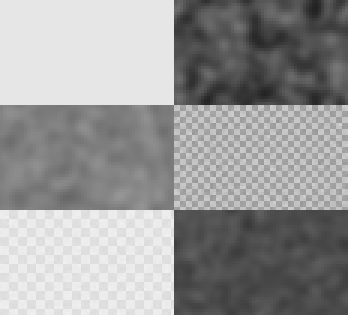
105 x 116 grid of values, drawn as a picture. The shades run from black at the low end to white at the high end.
The table splits into 3 rows of 2 panels. Panel 1,1: very high, flat. Panel 1,2: low, blotchy. Panel 2,1: middling, blotchy, faint in contrast. Panel 2,2: high, checkered. Panel 3,1: very high, checkered, faint in contrast. Panel 3,2: low, blotchy, faint in contrast.
